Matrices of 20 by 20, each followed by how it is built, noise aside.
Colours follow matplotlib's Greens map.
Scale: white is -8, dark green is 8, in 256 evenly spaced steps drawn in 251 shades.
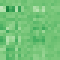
low rank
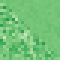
lower triangular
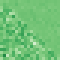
lower triangular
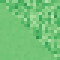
upper triangular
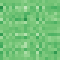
low rank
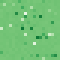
sparse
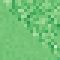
upper triangular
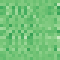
low rank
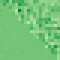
upper triangular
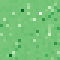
sparse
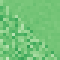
lower triangular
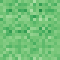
low rank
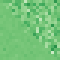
upper triangular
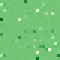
sparse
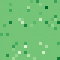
sparse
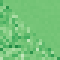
lower triangular
